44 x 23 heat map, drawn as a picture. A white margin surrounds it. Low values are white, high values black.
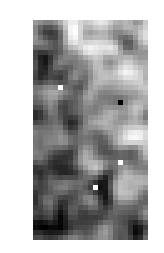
Mirror symmetry: none. Lone odd cells: 4, 1 higher and 3 lower than their neighbours. Slope: up to the bottom left. Ninth with the highest average: bottom left. Grain: blotchy.
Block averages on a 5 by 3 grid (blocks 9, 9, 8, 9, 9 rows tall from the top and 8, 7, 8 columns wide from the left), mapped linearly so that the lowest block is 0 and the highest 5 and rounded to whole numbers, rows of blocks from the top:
3 0 1 | 3 2 1 | 3 3 1 | 4 3 2 | 5 4 4
